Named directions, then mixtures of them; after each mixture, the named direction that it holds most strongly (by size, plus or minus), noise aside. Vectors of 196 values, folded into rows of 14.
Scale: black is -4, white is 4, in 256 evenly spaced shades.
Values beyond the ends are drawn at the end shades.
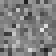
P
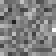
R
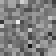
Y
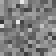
Y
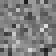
P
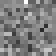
P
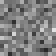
R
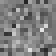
P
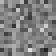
P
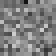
P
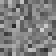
P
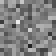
Y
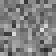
P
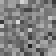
Y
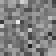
Y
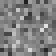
P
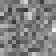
R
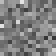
Y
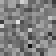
Y
